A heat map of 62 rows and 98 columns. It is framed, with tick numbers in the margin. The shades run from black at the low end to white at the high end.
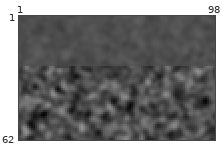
The field is mottled with small blotches. The halves do not mirror each other. The top part is calmer, up to a seam about 40% of the way down. Overall the values sit about 30% of the way up the scale.
